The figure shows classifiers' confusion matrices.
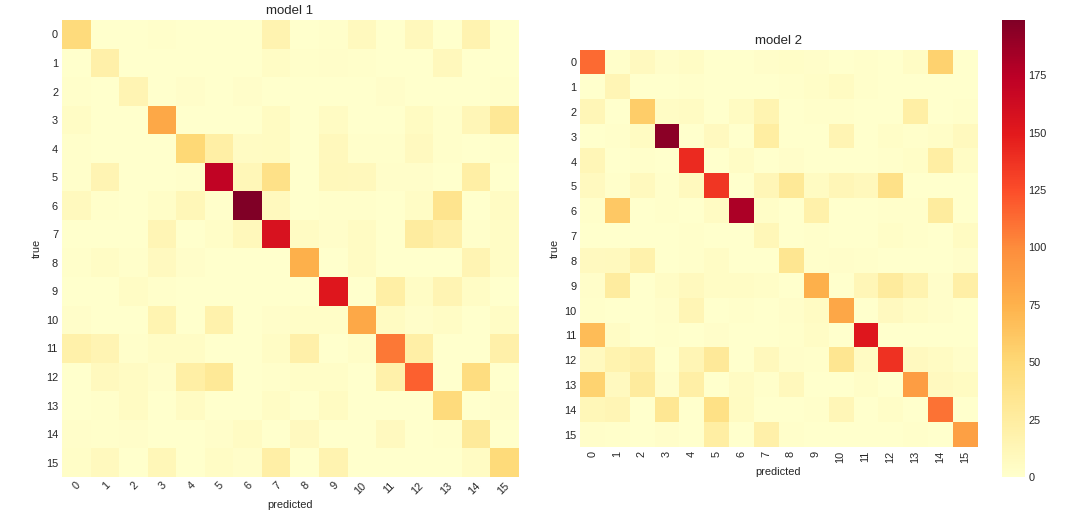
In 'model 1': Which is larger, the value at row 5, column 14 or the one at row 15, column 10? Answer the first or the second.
the first
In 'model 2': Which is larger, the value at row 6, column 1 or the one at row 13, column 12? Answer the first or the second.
the first
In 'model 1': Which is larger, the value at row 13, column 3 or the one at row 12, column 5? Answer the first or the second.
the second
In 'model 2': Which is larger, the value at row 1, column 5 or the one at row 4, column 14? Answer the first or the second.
the second
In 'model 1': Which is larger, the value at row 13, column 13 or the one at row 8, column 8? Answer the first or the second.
the second
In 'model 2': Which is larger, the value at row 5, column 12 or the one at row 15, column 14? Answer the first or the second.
the first
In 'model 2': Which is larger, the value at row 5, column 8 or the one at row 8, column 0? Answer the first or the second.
the first
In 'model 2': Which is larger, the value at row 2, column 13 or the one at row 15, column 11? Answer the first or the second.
the first
